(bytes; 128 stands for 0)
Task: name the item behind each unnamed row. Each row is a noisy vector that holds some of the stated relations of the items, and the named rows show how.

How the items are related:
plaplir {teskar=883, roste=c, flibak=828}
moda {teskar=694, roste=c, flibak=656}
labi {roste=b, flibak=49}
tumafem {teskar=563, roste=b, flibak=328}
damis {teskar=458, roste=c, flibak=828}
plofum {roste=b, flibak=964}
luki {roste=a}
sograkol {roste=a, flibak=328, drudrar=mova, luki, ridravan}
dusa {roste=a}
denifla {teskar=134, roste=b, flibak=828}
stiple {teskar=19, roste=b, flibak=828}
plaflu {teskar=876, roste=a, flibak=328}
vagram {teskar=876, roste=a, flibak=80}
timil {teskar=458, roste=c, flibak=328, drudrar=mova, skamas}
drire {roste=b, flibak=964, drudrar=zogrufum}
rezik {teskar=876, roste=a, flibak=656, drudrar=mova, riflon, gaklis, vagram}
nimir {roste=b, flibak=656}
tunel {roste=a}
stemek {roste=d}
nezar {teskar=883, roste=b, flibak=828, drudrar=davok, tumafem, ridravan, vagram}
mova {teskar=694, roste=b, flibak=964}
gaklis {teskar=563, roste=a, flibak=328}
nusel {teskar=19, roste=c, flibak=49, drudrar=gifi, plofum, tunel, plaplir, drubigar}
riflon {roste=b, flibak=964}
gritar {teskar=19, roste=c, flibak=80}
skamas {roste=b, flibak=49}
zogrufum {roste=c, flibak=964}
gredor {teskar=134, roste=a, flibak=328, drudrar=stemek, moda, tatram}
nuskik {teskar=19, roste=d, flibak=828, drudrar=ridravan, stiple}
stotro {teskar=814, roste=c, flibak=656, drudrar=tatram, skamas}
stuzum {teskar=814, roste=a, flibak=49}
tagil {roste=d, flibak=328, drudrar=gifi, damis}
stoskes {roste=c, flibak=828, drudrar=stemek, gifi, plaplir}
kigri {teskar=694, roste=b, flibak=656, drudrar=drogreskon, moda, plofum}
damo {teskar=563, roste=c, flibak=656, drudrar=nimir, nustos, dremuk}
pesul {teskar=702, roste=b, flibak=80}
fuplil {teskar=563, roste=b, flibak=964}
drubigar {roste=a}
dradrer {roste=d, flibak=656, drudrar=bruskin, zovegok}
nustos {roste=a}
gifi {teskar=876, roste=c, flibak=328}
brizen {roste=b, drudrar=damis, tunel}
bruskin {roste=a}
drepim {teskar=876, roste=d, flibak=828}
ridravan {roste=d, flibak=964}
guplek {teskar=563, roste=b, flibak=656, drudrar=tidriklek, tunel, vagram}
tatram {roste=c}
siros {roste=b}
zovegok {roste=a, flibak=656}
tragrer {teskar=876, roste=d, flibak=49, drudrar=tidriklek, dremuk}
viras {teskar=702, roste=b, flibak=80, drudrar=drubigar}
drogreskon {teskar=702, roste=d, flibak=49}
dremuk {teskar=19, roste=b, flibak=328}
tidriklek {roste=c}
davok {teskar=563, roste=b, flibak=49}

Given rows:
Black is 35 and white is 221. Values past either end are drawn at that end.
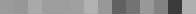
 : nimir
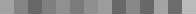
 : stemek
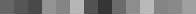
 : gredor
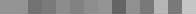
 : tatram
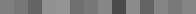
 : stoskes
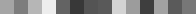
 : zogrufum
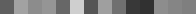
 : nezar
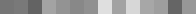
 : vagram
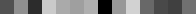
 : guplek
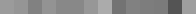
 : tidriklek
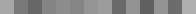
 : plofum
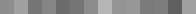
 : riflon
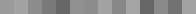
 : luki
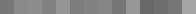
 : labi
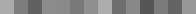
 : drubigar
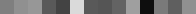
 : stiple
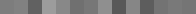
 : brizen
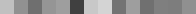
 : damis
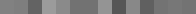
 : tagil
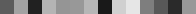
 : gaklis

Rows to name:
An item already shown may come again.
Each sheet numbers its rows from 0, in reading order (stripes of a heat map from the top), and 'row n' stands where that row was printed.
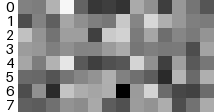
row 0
drire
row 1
rezik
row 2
damis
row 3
tidriklek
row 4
zogrufum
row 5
moda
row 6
guplek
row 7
denifla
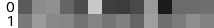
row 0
nuskik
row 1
sograkol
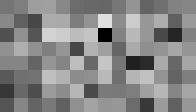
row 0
dradrer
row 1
gifi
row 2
damo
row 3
timil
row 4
plaplir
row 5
tragrer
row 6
stotro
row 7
mova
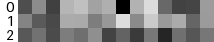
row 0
fuplil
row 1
gifi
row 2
nusel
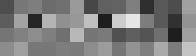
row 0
gritar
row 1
gaklis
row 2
dremuk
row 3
skamas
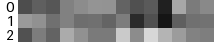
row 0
kigri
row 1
viras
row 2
rezik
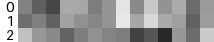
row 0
gifi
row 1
vagram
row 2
drogreskon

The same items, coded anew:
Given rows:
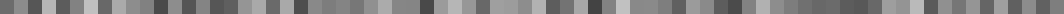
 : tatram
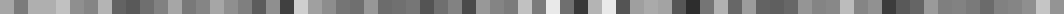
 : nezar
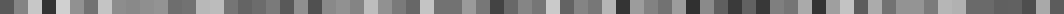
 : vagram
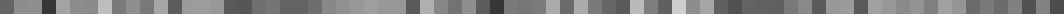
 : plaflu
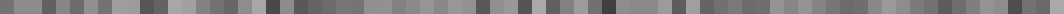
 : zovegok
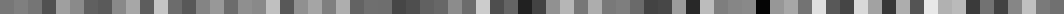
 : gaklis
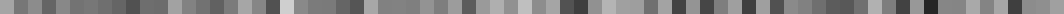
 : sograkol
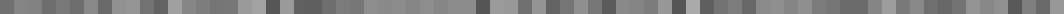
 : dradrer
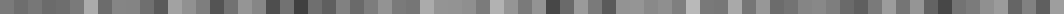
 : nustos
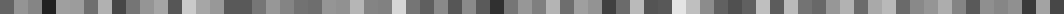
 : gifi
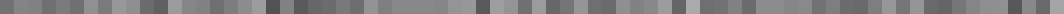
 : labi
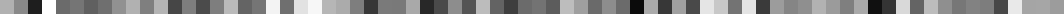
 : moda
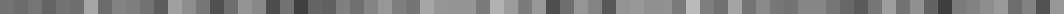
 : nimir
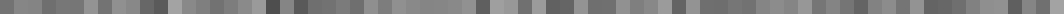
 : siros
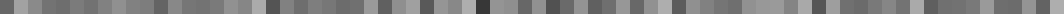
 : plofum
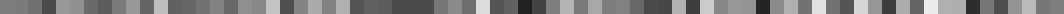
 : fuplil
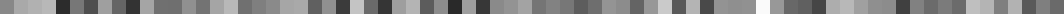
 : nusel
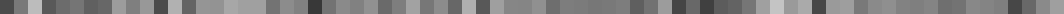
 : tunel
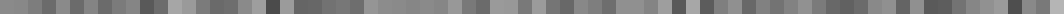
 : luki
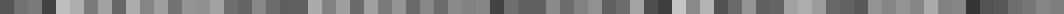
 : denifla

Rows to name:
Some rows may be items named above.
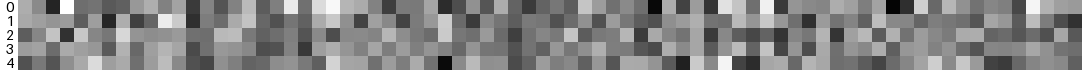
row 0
moda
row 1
viras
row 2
vagram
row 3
drogreskon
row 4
gredor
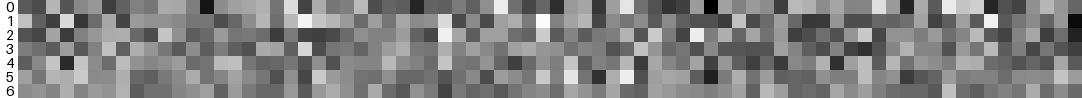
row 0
guplek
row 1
timil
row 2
tragrer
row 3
skamas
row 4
vagram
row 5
nezar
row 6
plaplir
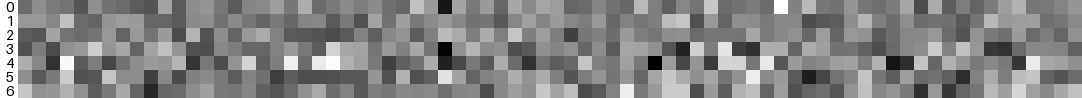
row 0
stoskes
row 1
gritar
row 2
tidriklek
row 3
gredor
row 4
kigri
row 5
dremuk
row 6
nuskik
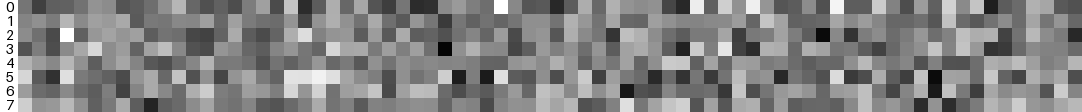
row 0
damo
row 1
plaplir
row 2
stotro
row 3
gredor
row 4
stiple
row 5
mova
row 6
damis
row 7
nuskik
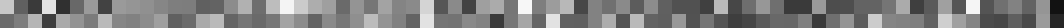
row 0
timil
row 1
rezik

